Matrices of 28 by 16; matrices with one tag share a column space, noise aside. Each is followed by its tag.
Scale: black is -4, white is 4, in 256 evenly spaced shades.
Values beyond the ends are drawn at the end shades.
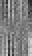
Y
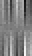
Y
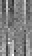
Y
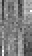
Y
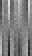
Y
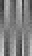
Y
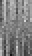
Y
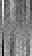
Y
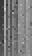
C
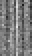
C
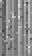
C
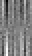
Y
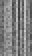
C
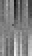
Y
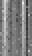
C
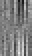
Y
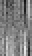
Y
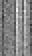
C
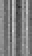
C
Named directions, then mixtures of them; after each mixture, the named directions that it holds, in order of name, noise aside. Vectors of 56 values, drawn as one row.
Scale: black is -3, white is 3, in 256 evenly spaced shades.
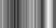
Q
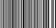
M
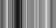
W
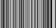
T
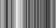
W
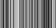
T, W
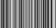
T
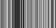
M, W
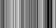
Q, T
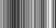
M, Q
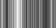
W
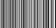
M, T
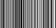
M, T, W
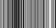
M, Q, W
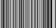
T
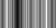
W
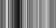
W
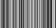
T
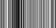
M, W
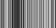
M, W
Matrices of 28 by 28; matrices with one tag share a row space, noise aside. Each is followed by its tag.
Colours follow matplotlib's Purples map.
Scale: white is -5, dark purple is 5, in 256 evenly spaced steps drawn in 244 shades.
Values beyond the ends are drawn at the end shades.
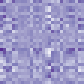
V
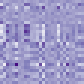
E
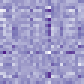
V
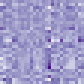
V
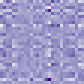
V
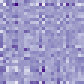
E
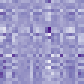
V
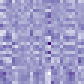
V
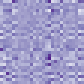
V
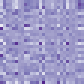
E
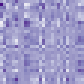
E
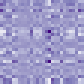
V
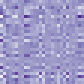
E
